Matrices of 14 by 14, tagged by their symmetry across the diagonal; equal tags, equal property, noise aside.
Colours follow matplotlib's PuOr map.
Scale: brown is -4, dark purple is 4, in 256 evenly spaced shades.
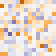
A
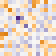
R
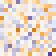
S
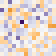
R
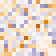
R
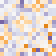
R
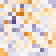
S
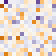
S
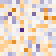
A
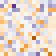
A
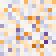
S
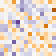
A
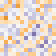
R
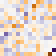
S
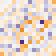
R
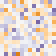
A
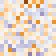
A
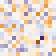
S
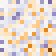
R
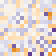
R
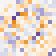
R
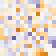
S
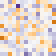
A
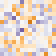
S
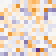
A
